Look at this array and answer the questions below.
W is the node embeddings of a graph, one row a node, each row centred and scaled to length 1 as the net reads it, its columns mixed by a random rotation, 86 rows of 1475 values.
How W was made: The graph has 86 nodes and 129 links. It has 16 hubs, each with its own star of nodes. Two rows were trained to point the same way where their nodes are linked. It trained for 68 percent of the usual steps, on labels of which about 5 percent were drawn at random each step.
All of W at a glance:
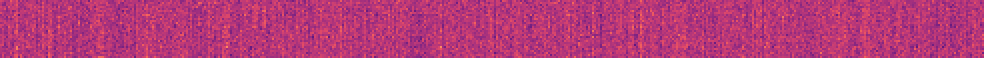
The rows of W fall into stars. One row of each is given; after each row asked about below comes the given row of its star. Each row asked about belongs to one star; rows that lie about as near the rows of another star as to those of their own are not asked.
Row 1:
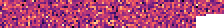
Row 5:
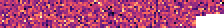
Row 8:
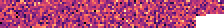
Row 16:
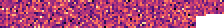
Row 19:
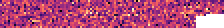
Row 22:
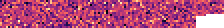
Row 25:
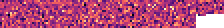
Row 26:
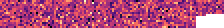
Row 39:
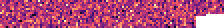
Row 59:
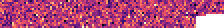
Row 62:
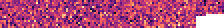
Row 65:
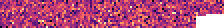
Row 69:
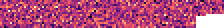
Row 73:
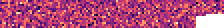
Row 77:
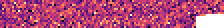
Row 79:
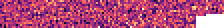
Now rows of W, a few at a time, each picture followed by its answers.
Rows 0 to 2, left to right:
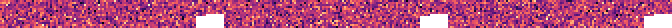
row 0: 8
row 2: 62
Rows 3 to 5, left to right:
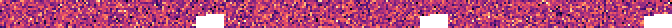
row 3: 5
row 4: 69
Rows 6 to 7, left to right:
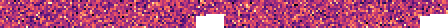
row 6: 59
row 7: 69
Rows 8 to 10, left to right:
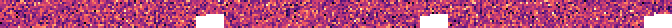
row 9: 19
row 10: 5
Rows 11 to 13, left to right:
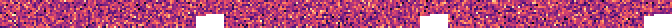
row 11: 16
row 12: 19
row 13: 79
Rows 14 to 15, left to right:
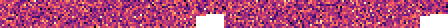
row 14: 16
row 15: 1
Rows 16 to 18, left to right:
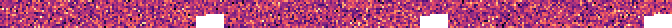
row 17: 69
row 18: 16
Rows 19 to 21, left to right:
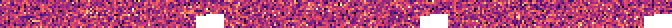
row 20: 65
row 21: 62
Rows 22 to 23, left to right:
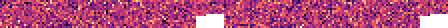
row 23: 79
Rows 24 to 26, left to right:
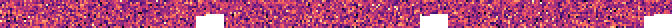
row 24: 39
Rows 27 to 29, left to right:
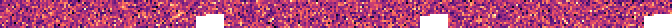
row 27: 73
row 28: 26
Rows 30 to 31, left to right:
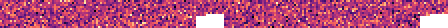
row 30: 16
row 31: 65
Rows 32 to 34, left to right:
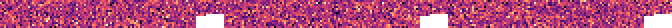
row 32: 26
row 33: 26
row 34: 22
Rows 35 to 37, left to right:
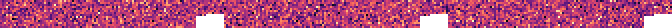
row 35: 1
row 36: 1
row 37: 8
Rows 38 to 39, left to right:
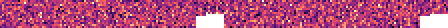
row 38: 5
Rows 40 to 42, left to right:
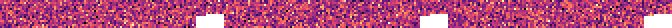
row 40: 8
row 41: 39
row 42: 59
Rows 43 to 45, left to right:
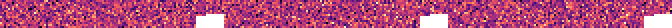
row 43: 77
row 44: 8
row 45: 73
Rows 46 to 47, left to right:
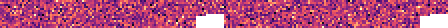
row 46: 25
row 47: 79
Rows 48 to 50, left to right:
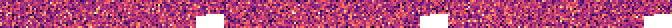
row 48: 62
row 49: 77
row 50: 69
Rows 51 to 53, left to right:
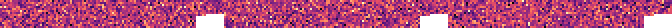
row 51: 65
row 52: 1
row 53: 65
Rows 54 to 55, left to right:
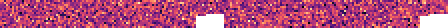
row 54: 25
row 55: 19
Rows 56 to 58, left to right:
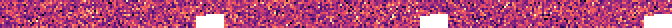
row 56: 19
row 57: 1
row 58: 19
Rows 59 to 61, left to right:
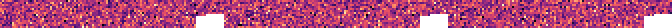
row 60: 79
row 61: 1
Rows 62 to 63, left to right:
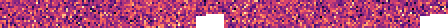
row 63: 69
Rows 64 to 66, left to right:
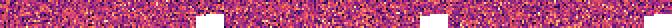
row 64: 59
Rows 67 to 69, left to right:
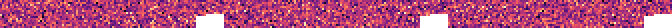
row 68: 65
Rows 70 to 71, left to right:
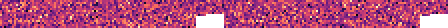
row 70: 69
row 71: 25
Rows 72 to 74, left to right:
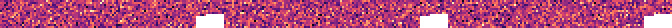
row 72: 25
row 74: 79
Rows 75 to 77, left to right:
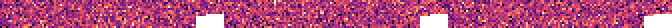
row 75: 8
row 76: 19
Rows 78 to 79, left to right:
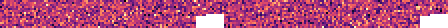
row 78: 79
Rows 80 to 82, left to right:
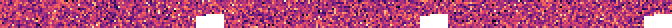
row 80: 73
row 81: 16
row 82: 77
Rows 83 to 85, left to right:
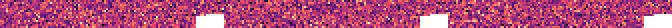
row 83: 59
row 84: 22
